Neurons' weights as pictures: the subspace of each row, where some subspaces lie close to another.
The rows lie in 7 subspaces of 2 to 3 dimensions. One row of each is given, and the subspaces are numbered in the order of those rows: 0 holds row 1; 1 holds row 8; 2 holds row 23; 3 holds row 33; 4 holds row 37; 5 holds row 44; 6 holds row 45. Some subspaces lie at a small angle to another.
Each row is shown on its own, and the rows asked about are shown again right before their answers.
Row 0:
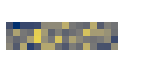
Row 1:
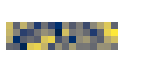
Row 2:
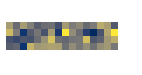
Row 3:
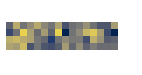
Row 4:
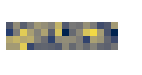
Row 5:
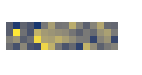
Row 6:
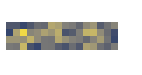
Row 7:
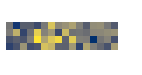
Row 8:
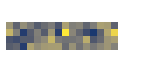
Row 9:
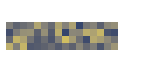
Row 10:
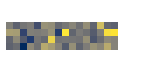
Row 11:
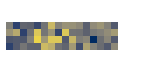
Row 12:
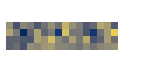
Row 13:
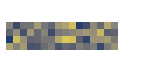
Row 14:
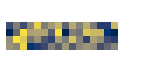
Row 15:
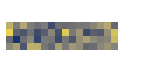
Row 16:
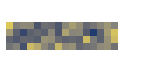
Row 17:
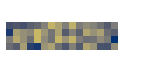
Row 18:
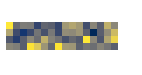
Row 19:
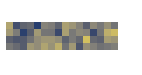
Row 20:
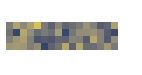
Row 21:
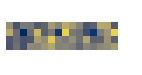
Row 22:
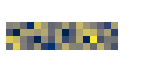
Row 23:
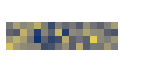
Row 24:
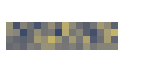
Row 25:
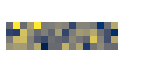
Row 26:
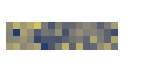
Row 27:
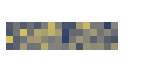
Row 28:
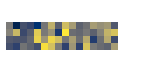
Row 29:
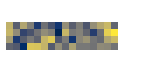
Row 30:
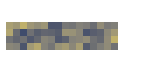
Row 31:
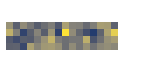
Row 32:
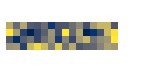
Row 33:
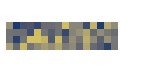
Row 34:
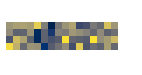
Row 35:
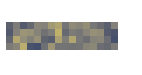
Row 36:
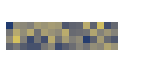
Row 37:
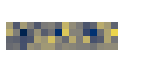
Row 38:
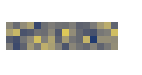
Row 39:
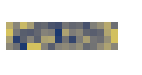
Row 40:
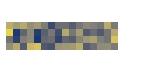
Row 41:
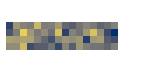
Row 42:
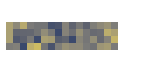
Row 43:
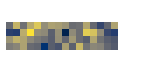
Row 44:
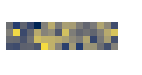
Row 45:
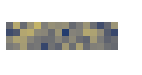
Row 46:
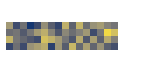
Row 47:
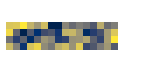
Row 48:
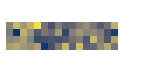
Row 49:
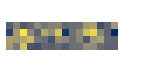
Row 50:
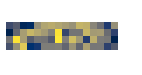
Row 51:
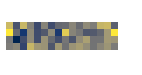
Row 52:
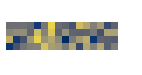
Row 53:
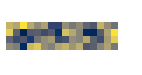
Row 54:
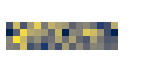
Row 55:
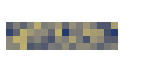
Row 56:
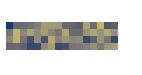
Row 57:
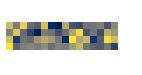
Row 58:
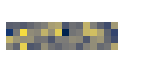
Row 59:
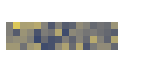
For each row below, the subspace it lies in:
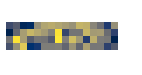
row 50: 0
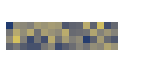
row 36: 3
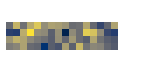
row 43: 6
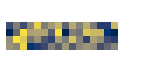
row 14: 5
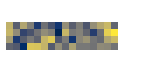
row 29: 0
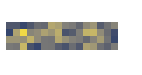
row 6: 4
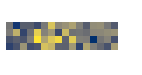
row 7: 2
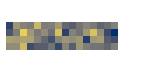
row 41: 3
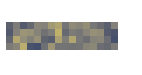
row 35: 0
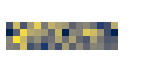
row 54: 6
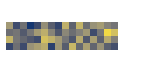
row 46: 0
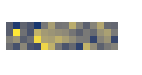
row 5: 6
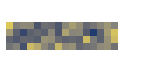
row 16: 3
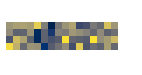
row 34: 2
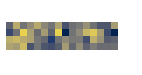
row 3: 1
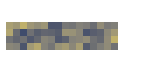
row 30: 4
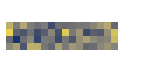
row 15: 6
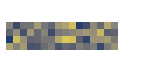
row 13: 2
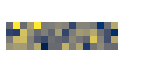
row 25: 6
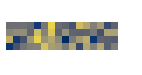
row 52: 2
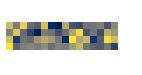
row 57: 4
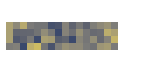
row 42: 0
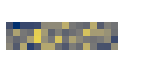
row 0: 3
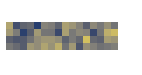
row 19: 3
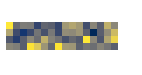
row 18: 3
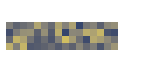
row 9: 2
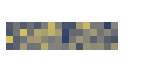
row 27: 2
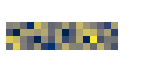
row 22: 0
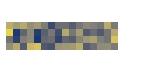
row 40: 6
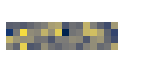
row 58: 2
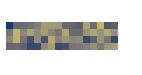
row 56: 3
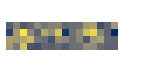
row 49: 4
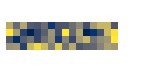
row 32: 6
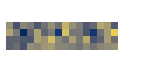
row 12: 4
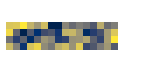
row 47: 4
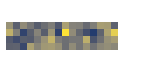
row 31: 1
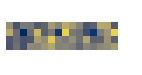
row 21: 4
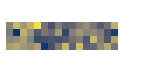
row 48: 5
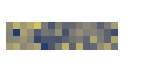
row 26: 5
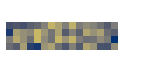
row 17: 5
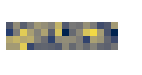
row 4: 1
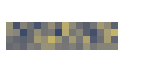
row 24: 4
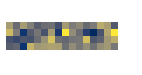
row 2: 1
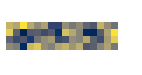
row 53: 4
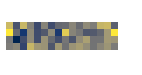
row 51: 6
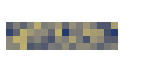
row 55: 5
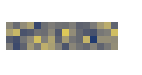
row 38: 0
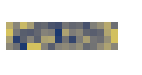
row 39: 0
